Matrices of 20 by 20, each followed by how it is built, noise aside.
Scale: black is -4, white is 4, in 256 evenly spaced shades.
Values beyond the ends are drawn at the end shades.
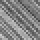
Toeplitz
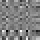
low rank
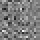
low rank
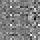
low rank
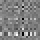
low rank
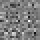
low rank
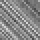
Toeplitz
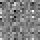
low rank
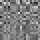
low rank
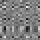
low rank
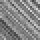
Toeplitz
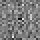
low rank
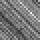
Toeplitz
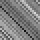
Toeplitz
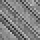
Toeplitz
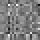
low rank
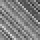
Toeplitz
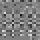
low rank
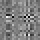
low rank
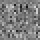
low rank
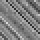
Toeplitz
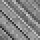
Toeplitz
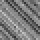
Toeplitz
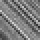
Toeplitz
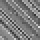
Toeplitz
